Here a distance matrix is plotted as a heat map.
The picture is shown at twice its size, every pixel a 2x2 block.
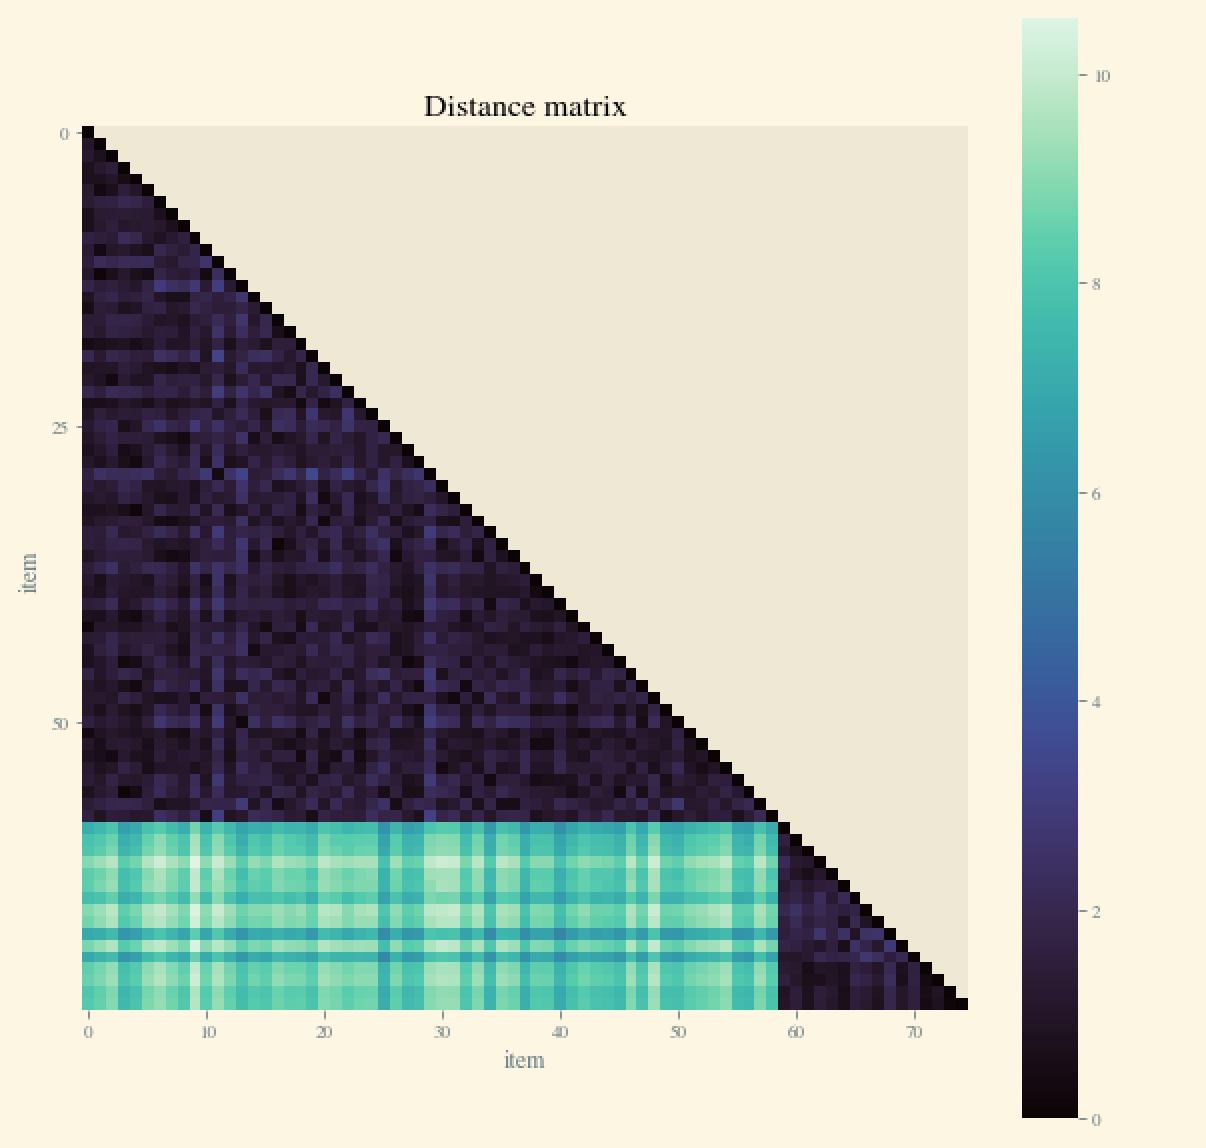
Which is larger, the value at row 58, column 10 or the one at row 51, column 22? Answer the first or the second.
the second
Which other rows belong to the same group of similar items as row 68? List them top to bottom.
59, 60, 61, 62, 63, 64, 65, 66, 67, 69, 70, 71, 72, 73, 74
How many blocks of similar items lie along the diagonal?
2
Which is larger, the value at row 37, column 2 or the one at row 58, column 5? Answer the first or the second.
the first
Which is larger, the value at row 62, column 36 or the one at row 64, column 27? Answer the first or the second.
the first
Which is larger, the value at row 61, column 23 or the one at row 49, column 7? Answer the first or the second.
the first
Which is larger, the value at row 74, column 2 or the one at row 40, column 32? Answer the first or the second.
the first
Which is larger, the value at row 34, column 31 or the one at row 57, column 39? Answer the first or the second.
the first
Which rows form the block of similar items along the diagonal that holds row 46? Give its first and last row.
0 to 58
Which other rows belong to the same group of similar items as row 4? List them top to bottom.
0, 1, 2, 3, 5, 6, 7, 8, 9, 10, 11, 12, 13, 14, 15, 16, 17, 18, 19, 20, 21, 22, 23, 24, 25, 26, 27, 28, 29, 30, 31, 32, 33, 34, 35, 36, 37, 38, 39, 40, 41, 42, 43, 44, 45, 46, 47, 48, 49, 50, 51, 52, 53, 54, 55, 56, 57, 58
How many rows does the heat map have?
75
